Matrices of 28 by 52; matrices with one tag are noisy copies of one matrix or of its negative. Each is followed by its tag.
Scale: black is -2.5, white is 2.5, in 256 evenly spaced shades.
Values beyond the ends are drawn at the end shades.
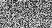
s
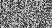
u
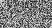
s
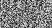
u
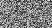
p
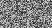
p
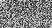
s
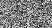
p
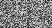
p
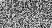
s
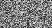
p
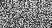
s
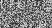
u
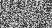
u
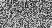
s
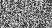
u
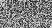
s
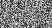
u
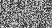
u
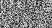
u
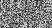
u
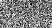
s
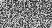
s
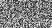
s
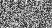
u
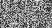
u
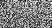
s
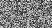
p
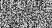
u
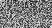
s
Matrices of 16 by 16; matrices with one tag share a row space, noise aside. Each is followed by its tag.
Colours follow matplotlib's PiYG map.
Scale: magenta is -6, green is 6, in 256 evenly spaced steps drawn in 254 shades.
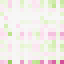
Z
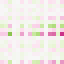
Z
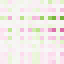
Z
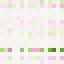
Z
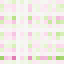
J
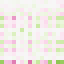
J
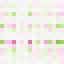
J
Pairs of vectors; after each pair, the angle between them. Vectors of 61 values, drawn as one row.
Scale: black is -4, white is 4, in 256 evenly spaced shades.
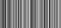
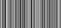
partly aligned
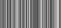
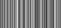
partly aligned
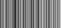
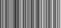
nearly parallel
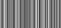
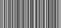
partly opposed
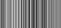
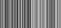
partly opposed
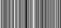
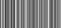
partly opposed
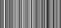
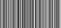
partly opposed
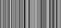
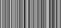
nearly parallel
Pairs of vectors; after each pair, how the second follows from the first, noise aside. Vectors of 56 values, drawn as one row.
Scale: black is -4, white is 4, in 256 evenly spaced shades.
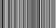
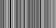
shuffled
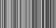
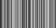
shuffled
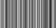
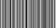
shuffled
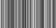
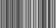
shuffled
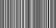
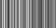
shuffled
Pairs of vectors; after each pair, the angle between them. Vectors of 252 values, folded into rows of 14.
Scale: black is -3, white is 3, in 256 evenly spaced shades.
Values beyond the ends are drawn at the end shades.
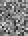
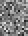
nearly parallel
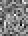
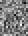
nearly opposite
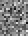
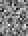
partly opposed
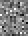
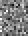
partly aligned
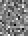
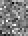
partly opposed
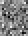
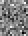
nearly parallel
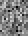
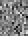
partly aligned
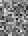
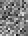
orthogonal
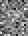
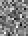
partly opposed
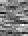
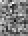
partly aligned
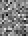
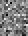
nearly parallel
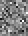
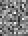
partly opposed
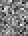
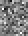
nearly opposite
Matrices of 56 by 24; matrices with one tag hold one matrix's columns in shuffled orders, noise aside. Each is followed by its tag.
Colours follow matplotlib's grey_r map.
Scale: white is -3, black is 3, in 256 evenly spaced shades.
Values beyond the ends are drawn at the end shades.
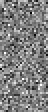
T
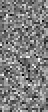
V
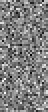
T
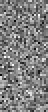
V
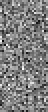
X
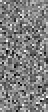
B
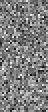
V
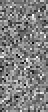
V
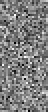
V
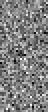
B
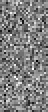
X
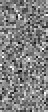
V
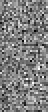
X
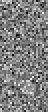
T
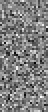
B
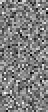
T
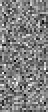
X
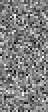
V
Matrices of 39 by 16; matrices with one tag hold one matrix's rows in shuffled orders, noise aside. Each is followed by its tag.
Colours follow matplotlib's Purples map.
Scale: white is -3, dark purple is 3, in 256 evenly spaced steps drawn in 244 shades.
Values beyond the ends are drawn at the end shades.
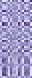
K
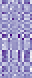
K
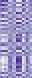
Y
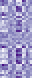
Y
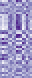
Y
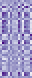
K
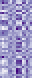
Y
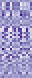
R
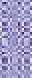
K
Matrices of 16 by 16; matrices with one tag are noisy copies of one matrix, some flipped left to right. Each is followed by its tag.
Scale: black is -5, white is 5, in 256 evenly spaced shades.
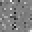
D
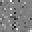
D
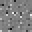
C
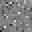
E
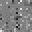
D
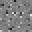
C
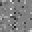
D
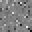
E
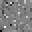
E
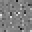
C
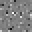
C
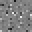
C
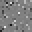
E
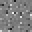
C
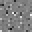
C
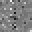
D
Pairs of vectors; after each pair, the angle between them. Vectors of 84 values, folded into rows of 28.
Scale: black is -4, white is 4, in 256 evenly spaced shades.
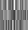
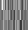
partly aligned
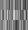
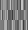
partly aligned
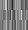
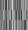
nearly opposite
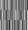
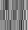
orthogonal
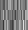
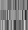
partly opposed
